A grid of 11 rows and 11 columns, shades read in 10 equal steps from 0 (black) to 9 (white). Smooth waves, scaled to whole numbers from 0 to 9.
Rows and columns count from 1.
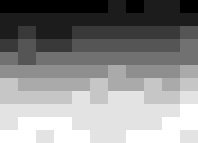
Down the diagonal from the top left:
0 1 1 2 4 5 6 8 8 9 8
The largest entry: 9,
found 13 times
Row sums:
3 11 20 31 43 57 70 81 89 93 95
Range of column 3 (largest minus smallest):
9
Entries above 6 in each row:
0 0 0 0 0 0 4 11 11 11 11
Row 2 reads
1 1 1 1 1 1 1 1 1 1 1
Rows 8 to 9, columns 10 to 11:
7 8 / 8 9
